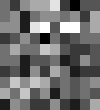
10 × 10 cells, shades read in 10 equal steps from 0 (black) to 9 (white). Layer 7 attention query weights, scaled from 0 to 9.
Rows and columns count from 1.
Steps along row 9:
down up down up down up down up down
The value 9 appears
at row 3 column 5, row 3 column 7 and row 3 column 8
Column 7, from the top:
2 4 9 2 3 1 4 4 4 2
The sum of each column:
36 44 34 45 45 45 35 29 33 41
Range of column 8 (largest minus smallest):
9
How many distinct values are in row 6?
5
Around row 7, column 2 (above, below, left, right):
4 7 2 1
